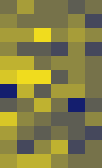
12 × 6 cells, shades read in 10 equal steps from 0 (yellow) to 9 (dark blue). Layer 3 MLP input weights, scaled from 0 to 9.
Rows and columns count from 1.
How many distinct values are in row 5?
3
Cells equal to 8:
0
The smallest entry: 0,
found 3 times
